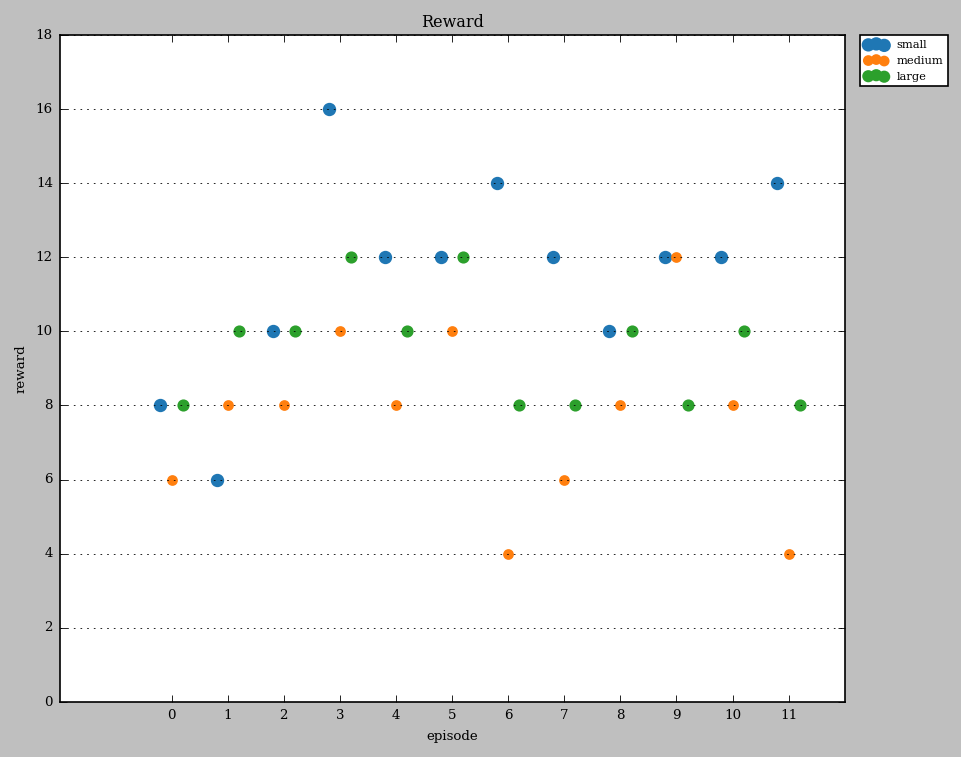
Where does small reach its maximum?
3
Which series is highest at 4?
small
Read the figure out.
Title: Reward
x-axis: episode, ticks 0 1 2 3 4 5 6 7 8 9 10 11
y-axis: reward, ticks 0 2 4 6 8 10 12 14 16 18
Legend: small, medium, large
Values:
small: 8 6 10 16 12 12 14 12 10 12 12 14
medium: 6 8 8 10 8 10 4 6 8 12 8 4
large: 8 10 10 12 10 12 8 8 10 8 10 8
